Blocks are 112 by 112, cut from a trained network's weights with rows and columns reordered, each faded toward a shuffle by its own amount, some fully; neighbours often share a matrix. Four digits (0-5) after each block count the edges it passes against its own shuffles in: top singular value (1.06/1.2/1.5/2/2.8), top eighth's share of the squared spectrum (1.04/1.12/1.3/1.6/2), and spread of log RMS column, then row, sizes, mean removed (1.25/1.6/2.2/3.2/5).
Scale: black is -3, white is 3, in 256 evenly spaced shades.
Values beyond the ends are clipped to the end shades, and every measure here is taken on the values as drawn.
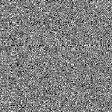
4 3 2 2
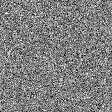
1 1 0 0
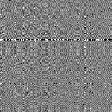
5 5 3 3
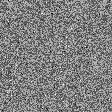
0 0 0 0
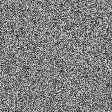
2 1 0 0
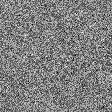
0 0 0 0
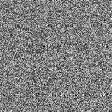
4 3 0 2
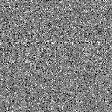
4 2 0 2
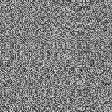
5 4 0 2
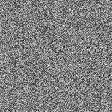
4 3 0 1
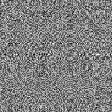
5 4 0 2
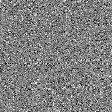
3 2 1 2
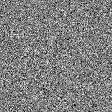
3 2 0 0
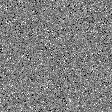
0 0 0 0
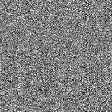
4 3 1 2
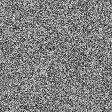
2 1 0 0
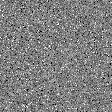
1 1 0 0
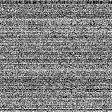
5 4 1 3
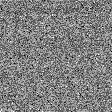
1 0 0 0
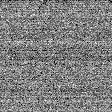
3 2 0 1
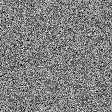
0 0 0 0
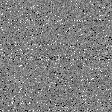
2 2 0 2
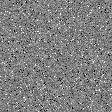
0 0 0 0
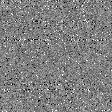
3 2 0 2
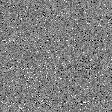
2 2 0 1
